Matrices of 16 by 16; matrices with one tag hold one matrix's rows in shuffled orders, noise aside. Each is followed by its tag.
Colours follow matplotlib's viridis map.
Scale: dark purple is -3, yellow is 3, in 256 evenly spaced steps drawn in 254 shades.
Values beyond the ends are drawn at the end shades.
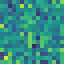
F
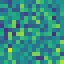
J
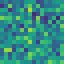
F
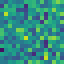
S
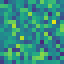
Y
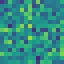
F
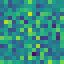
F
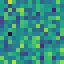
J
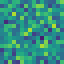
Y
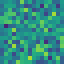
Y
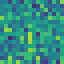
F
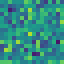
F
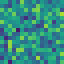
J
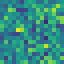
S
